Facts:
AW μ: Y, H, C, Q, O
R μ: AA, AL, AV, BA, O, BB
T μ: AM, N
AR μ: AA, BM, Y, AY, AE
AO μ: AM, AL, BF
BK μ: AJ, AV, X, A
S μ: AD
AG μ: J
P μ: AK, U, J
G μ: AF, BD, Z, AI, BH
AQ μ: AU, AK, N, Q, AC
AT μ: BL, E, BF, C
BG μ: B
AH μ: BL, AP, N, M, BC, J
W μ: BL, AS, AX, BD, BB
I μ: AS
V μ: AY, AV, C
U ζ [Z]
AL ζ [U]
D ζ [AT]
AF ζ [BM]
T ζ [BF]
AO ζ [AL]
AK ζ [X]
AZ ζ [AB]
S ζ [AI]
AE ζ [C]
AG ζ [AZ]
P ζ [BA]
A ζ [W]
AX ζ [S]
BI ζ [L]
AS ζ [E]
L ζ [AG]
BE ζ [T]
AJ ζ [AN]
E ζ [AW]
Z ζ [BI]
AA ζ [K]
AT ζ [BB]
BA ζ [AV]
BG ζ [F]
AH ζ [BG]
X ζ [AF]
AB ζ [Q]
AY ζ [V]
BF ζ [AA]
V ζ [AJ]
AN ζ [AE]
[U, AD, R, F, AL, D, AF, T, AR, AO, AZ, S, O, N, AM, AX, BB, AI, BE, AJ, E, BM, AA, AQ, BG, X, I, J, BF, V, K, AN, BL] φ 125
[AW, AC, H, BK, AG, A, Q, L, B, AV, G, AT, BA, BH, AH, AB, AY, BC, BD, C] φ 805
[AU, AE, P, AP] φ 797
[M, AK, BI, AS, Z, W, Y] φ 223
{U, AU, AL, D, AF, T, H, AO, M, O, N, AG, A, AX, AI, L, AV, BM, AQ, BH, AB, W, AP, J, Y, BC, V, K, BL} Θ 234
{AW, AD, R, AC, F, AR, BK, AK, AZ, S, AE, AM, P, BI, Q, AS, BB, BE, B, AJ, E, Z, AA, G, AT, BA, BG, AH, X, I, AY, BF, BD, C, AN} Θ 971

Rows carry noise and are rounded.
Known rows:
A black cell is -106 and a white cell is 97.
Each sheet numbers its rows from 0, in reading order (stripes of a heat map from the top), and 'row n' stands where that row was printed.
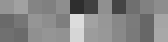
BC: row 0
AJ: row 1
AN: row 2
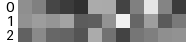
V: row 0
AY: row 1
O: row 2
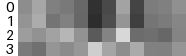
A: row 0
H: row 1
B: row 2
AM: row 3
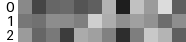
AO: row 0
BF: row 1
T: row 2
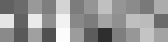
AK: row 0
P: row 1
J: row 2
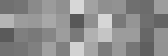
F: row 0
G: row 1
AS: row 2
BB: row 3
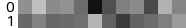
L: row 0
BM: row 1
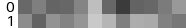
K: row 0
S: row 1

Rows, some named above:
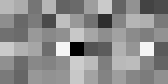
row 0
C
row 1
AQ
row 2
AM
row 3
AG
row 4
I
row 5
AM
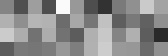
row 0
J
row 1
AE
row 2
AW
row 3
AS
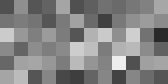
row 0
M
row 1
BL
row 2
AT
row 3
I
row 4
AZ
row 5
AV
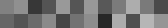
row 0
W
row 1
AL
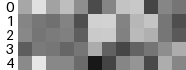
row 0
Q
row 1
R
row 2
AR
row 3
AF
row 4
AB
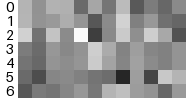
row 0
AE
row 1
G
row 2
AH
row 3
AM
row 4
AM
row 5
U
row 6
AS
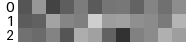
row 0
Y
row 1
BE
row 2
N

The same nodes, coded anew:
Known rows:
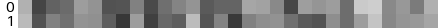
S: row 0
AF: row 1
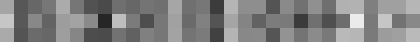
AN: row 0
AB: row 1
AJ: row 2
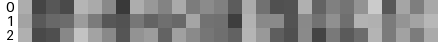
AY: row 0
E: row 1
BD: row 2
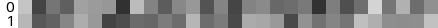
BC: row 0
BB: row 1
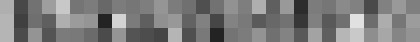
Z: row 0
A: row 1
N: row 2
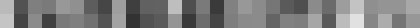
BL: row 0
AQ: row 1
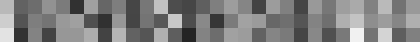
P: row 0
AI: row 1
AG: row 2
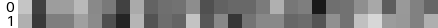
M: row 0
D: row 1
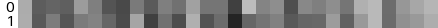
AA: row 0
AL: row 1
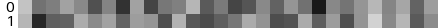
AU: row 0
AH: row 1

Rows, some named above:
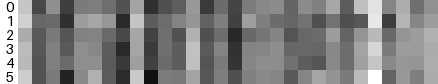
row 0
AQ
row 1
AV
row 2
AL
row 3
O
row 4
AF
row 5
V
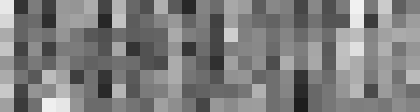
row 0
AG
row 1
AV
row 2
AZ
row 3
AQ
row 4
AM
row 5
AE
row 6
Y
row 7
AS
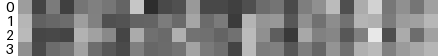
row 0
AO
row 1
F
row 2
BK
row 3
BE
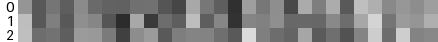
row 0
AM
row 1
O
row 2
Q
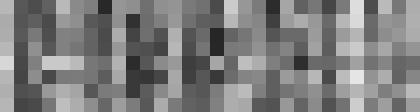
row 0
C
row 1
R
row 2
AL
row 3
N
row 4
W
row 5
T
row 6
I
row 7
G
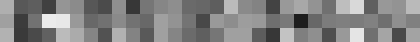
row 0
AR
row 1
AS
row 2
AT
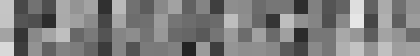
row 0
L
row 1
AW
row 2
AK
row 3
J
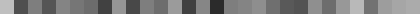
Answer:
U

